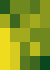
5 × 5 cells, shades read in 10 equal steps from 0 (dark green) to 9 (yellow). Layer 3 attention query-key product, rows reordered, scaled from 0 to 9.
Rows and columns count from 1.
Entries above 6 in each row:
0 0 1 3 2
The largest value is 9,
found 3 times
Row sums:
17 24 29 32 22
